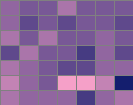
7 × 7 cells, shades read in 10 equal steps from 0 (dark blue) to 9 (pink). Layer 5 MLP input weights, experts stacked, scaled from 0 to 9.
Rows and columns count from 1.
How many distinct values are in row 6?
5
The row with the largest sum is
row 6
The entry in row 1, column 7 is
4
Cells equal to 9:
2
